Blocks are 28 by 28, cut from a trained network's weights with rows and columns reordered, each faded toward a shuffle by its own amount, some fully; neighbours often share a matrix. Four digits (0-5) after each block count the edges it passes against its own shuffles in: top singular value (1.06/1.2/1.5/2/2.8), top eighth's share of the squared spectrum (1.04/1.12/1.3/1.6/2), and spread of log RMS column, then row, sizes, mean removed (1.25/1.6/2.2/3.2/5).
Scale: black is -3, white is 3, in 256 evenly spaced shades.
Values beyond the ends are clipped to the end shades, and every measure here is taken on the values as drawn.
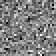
0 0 0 0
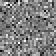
1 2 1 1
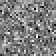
0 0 0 0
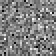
1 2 0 0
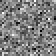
1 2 0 0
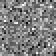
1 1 0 0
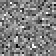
2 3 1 1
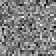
2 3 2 1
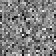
2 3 1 1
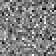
1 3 1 0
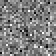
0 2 1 0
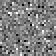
0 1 0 0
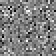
2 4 2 1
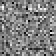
2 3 2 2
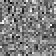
1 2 0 0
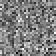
0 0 0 0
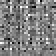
3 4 0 3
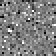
0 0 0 0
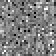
0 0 0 0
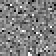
0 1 0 0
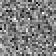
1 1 0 0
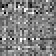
2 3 0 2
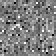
1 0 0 1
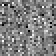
1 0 0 1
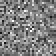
1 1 0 0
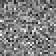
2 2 0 1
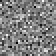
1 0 0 0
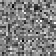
2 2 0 0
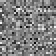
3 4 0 2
